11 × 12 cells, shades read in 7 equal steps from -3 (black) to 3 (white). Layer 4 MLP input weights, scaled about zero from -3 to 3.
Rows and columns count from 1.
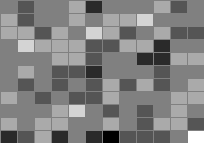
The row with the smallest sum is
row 11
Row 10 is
1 0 1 1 0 0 1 0 -1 1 1 -1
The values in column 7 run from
-3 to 1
